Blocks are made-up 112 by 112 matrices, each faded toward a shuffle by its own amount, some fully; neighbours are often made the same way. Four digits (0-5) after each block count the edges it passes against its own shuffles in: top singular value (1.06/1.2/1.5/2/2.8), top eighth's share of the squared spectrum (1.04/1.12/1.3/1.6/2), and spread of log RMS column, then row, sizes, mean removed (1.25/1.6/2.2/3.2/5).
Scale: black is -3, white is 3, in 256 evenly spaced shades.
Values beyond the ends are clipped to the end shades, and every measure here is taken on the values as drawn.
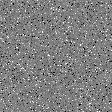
0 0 0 0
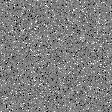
0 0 0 0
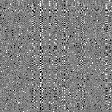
5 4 3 2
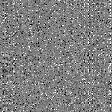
4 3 2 2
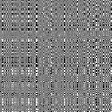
5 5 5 4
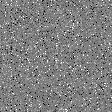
2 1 0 0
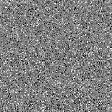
4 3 2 1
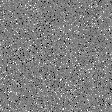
2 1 0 0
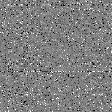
4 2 1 2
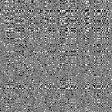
5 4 3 4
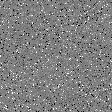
0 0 0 0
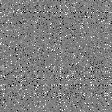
4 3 2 2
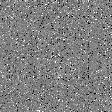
3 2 1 1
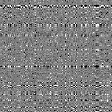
5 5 3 4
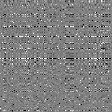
5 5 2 3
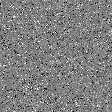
2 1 0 0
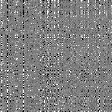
5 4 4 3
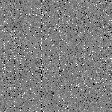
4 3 2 1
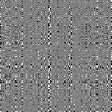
5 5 4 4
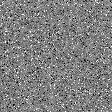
0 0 0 0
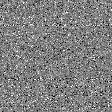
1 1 0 2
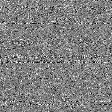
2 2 0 3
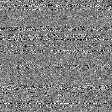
2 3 0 4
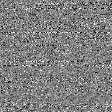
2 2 0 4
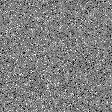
0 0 0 0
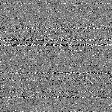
2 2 0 4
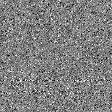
1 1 0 2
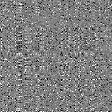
5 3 3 3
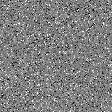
3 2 1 1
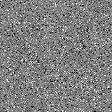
3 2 1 0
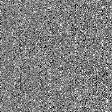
1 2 4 0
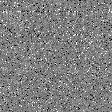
3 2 0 1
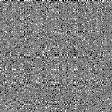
5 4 2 3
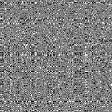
5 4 2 3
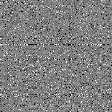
4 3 1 2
